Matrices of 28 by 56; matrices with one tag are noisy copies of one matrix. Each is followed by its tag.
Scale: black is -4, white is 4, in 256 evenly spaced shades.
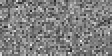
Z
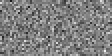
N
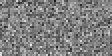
Z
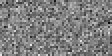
Z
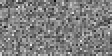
Z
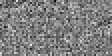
Z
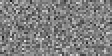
N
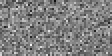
Z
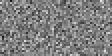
N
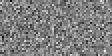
N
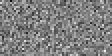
N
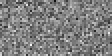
Z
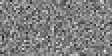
N
